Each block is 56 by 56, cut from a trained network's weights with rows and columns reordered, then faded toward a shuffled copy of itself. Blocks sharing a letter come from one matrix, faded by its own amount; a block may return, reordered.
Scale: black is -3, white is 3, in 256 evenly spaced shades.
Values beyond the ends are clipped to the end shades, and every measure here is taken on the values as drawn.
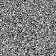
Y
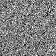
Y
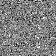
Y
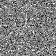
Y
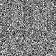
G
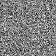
G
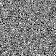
Y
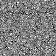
Y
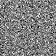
G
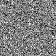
G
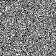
Y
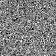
Y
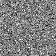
Y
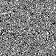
Y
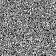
Y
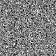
G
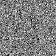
Y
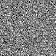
G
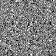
G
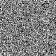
G
